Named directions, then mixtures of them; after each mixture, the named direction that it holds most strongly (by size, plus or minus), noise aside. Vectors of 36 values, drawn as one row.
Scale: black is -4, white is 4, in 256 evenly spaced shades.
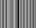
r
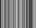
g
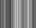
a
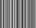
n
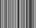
g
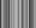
g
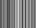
r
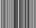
a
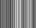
a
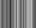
a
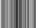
g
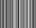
r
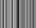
r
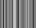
r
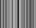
r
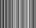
a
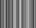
a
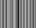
r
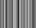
r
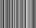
n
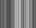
a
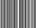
r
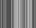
a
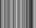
g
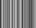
n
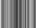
g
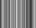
g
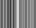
r
